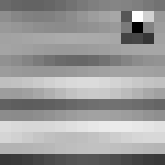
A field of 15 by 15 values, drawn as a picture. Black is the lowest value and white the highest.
Grain: streaks across. Odd patch: rougher, in the top right. Roughest part: top right.
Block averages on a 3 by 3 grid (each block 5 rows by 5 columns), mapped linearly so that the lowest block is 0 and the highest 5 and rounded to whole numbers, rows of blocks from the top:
1 2 0 / 2 3 3 / 4 5 5
